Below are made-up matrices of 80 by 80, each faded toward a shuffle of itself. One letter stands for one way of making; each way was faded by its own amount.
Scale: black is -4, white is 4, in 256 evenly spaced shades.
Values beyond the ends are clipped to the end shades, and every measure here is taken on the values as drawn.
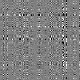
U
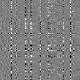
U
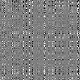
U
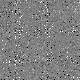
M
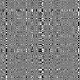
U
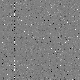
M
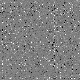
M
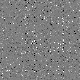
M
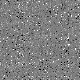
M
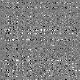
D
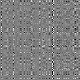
U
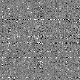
D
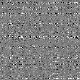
D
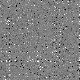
M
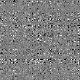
D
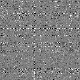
D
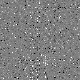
M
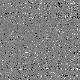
M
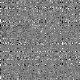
D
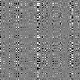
U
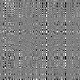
U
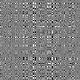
U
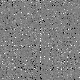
M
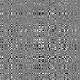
U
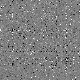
M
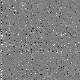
M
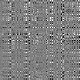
U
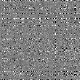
D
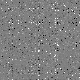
M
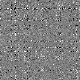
D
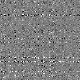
D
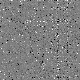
M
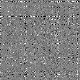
D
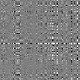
U
